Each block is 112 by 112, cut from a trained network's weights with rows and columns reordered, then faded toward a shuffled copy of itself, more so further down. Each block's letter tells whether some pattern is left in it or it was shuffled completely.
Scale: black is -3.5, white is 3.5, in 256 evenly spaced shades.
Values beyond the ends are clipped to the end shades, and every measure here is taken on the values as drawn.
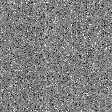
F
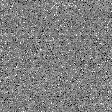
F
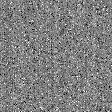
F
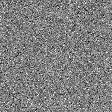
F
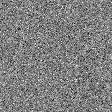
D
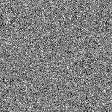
F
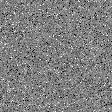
D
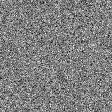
F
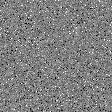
D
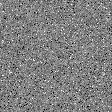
D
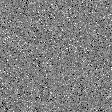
D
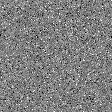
D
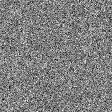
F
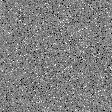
D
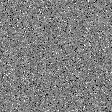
D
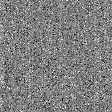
F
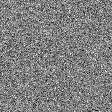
F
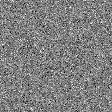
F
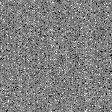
F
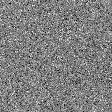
D
